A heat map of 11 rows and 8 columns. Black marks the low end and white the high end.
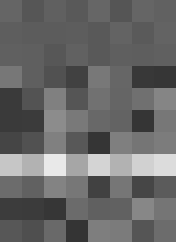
Average level on the scale: 40%. Odd lines: row 8. Seam: horizontal, 30% of the way down, the top part calmer. Calmest part: top left.
